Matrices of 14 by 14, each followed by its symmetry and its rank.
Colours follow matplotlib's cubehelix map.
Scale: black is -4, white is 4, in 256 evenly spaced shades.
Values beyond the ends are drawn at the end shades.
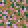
antisymmetric, full rank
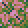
symmetric, full rank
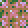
symmetric, rank three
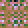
neither, rank two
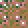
symmetric, rank three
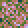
symmetric, full rank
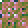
symmetric, rank three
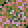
symmetric, full rank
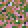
antisymmetric, full rank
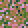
antisymmetric, full rank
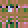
neither, rank two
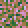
antisymmetric, full rank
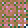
symmetric, rank three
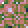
symmetric, rank three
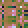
neither, rank two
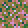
symmetric, full rank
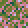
symmetric, full rank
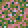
symmetric, full rank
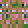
neither, rank two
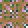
symmetric, rank three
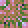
symmetric, rank three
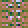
neither, rank two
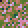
symmetric, full rank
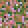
antisymmetric, full rank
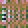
neither, rank two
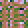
neither, rank two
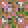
symmetric, rank three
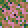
symmetric, full rank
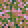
antisymmetric, full rank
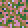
antisymmetric, full rank
